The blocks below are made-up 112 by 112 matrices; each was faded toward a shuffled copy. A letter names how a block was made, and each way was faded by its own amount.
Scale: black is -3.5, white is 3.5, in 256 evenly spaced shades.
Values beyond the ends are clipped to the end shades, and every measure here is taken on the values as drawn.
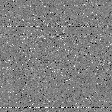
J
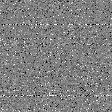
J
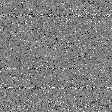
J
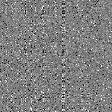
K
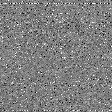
J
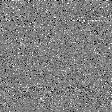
J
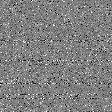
J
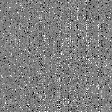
K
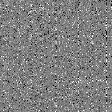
K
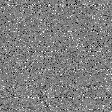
J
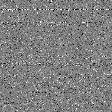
J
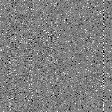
K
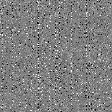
K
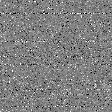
J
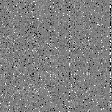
K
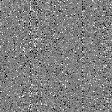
K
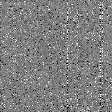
K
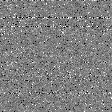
J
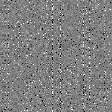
K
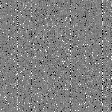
K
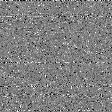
J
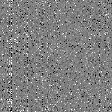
K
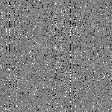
K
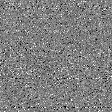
J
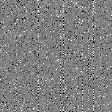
K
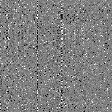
K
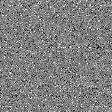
J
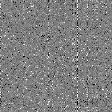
K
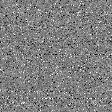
J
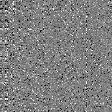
K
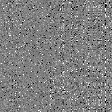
K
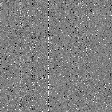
K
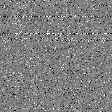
J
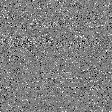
J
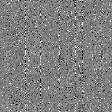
K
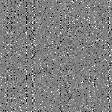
K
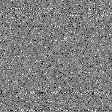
J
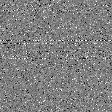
J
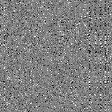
K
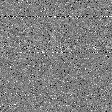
J
